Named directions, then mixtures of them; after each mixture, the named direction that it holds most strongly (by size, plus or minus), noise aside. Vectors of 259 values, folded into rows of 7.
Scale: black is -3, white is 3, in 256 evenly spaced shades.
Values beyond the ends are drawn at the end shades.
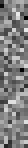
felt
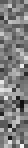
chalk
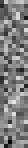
felt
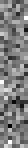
chalk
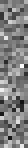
chalk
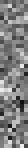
chalk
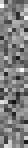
felt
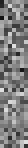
felt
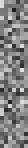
felt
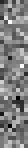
chalk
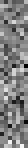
chalk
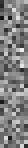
felt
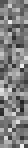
chalk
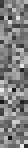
chalk
